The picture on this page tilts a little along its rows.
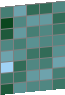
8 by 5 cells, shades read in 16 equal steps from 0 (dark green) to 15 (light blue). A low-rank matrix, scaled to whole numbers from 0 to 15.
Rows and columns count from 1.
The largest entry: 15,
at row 6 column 1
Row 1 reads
6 10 4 4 7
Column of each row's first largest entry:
2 3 2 3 1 1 4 2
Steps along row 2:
up up same down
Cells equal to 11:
0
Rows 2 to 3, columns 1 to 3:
0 7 9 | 2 9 6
